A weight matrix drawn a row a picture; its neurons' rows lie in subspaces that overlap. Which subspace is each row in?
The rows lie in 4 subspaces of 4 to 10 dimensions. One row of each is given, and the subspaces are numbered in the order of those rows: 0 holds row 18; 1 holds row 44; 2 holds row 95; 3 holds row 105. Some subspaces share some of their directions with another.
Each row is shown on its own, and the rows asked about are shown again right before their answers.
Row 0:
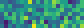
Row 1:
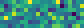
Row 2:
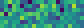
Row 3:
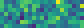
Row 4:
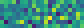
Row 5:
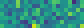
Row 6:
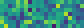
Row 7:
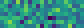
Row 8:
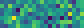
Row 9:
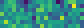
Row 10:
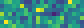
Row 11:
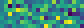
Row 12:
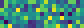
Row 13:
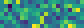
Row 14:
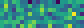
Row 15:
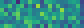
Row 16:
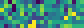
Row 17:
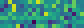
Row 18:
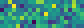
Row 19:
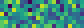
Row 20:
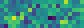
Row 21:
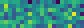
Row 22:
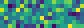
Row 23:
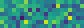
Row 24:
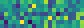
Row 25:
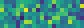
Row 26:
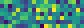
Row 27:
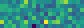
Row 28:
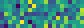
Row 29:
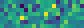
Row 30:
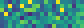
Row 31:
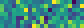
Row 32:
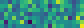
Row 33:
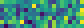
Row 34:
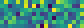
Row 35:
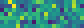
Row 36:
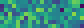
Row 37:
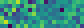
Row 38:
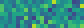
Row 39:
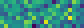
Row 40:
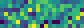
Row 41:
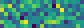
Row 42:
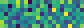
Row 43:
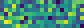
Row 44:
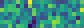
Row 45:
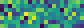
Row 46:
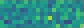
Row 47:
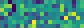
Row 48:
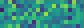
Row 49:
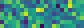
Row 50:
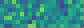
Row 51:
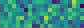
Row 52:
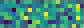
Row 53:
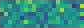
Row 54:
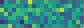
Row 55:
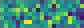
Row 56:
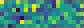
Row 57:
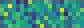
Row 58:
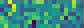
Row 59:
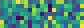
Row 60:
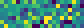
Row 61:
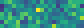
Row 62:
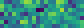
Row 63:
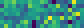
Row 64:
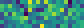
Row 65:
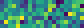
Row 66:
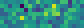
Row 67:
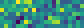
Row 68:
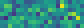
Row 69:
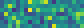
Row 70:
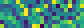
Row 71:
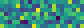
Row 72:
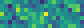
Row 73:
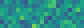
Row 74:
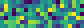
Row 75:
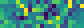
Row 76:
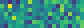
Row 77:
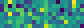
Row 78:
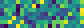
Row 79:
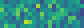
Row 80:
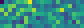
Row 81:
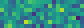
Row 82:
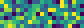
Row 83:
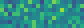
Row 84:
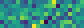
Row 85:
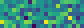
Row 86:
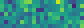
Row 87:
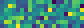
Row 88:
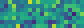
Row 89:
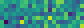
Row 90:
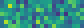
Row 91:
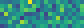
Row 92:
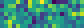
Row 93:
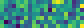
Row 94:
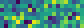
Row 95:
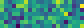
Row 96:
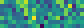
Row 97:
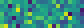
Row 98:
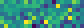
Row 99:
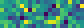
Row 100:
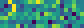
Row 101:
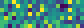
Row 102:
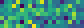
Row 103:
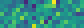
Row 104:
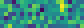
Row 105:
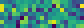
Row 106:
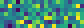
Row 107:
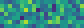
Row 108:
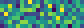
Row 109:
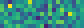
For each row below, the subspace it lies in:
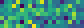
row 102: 1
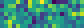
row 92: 1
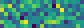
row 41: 3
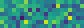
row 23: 0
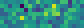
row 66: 3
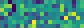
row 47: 0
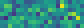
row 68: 0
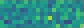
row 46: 2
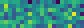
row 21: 0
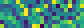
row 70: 3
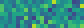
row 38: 3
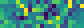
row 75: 3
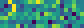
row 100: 0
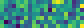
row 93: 2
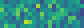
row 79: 2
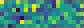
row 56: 1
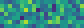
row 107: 2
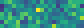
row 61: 3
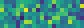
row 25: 2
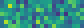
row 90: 3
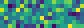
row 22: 1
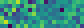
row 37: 1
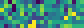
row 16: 0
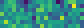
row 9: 3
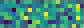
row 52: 1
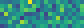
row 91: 2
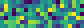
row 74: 0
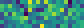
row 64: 3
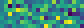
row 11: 2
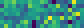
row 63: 1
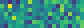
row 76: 1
